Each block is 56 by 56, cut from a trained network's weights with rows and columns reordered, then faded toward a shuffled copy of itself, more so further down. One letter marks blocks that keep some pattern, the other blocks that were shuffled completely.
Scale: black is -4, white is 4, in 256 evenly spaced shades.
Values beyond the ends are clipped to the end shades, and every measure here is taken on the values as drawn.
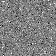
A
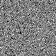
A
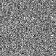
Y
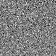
A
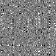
Y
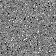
A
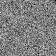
A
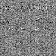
Y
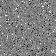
A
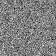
A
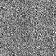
Y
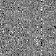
Y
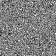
A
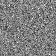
A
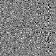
Y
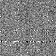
Y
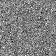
A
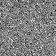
A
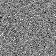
A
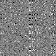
Y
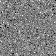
A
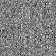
Y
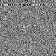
Y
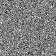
A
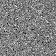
A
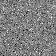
A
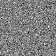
A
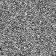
A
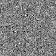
Y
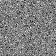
A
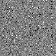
Y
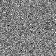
Y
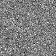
A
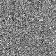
Y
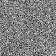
Y
